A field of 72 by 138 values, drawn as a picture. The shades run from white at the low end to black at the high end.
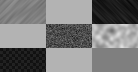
The table splits into 3 rows of 3 panels. Panel 1,1: middling, slanting up to the right, faint in contrast. Panel 1,2: low, flat. Panel 1,3: very high, slanting down to the right, faint in contrast. Panel 2,1: low, flat. Panel 2,2: high, fine-grained. Panel 2,3: low, blotchy. Panel 3,1: very high, checkered, faint in contrast. Panel 3,2: low, flat. Panel 3,3: middling, flat.
